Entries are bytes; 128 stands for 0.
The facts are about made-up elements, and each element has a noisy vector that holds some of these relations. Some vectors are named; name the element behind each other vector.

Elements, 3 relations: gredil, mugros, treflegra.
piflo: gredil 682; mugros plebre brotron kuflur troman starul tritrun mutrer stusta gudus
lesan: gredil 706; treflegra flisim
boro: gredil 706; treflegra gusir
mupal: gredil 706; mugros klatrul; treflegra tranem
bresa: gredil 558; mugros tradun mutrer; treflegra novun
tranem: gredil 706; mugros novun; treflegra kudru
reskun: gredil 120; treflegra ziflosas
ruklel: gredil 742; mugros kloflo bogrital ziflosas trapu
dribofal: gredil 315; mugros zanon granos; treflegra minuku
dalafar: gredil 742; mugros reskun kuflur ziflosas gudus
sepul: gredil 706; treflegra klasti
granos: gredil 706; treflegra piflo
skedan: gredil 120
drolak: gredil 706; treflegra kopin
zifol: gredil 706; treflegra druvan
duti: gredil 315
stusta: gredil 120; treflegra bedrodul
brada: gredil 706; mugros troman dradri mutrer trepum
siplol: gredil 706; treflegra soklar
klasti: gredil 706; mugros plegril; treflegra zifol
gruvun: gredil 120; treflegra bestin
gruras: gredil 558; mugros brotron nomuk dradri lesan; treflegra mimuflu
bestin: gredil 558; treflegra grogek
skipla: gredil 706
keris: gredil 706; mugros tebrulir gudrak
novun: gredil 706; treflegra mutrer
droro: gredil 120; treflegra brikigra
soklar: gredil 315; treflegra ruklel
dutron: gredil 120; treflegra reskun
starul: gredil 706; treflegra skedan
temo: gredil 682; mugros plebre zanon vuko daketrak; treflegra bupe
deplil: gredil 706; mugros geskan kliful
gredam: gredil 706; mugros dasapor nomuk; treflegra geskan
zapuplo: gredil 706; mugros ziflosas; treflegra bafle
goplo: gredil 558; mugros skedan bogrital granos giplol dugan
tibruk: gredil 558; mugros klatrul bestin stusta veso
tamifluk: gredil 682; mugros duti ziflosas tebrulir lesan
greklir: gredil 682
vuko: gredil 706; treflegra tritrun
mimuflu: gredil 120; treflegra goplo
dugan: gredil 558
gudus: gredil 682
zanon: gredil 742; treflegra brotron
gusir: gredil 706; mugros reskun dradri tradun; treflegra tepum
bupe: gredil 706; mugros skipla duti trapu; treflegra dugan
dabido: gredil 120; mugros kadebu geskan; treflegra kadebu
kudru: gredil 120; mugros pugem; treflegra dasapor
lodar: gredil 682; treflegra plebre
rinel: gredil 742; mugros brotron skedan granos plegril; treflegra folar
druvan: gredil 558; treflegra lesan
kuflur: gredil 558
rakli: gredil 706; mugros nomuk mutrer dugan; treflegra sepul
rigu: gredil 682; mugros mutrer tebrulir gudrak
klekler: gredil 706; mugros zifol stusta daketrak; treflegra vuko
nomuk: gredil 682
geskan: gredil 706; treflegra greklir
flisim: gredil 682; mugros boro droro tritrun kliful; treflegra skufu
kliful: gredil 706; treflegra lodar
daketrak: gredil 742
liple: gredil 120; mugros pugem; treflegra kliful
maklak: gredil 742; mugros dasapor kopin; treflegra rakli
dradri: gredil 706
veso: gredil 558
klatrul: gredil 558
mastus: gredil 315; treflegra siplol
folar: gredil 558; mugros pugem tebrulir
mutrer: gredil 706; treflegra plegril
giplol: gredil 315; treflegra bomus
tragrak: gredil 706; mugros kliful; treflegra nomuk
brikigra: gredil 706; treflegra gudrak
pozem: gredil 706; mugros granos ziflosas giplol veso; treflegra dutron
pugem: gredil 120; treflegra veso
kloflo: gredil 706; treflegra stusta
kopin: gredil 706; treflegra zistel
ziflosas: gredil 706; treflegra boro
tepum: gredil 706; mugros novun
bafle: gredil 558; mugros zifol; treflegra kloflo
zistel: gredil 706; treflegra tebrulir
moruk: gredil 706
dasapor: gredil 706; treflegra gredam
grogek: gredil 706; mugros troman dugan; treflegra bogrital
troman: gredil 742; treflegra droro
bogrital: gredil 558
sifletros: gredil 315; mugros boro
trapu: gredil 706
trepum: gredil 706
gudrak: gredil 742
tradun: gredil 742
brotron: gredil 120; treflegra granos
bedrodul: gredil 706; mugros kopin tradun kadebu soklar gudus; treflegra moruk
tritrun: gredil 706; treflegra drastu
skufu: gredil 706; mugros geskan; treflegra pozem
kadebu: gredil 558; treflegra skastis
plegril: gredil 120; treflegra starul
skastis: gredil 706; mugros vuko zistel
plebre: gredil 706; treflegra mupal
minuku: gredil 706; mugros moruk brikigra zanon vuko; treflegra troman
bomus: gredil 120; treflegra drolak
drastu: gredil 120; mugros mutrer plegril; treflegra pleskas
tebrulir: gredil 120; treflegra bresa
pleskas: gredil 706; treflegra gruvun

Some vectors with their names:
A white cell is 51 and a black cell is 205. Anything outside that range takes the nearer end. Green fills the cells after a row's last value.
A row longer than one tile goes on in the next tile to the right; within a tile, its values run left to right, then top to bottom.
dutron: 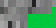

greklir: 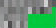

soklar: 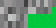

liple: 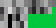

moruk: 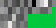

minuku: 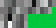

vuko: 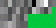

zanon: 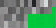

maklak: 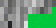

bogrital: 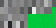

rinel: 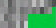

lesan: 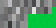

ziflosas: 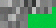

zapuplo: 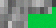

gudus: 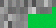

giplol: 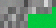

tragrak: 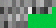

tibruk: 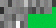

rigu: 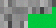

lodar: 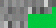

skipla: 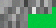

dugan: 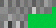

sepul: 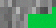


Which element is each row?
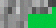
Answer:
gredam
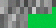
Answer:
kloflo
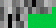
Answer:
pugem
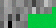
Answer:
tebrulir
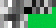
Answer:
novun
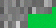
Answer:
veso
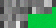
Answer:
bestin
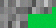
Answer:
gruvun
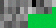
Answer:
droro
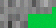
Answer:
bomus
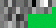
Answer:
zistel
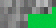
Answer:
pleskas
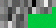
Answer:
brikigra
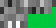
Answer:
bafle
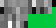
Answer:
mupal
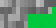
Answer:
gusir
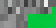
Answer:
plebre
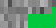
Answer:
piflo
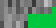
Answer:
stusta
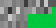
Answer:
dasapor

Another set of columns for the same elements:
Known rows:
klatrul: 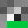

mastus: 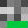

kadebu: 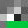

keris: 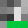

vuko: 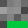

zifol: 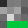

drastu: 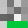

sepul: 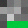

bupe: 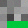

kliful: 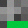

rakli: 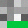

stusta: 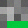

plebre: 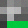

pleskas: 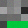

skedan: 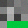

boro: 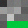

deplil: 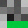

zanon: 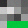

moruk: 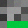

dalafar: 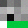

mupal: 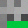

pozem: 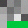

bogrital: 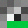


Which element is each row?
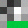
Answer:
folar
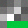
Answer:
druvan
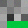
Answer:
zapuplo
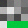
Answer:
tradun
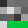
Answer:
daketrak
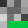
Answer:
skufu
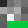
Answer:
lesan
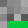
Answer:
bedrodul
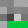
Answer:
grogek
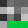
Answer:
duti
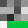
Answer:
sifletros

